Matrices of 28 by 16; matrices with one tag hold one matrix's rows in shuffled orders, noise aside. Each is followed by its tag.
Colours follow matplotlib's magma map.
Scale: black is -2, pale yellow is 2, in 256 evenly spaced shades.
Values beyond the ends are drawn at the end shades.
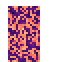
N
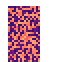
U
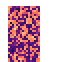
N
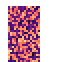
N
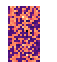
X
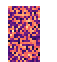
U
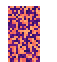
N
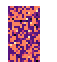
X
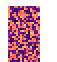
N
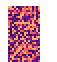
U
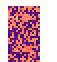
U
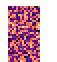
N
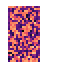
X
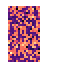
N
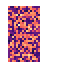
U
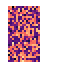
U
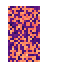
U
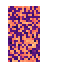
U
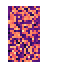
X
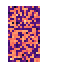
X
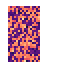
U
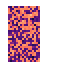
U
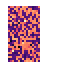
U
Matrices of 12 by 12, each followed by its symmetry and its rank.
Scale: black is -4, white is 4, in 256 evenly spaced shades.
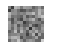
symmetric, full rank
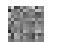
antisymmetric, rank two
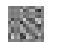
antisymmetric, rank two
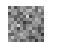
symmetric, full rank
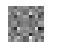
antisymmetric, rank two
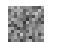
neither, full rank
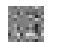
antisymmetric, rank two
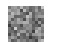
neither, full rank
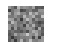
neither, full rank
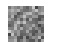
symmetric, full rank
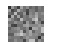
symmetric, full rank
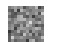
neither, full rank
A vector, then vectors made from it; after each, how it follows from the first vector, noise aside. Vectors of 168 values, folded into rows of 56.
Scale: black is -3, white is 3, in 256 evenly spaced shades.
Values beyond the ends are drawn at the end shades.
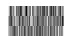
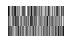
negated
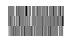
partly zeroed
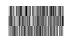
copied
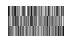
negated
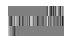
partly zeroed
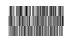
copied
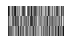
negated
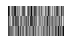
negated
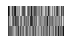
negated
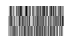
copied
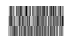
copied
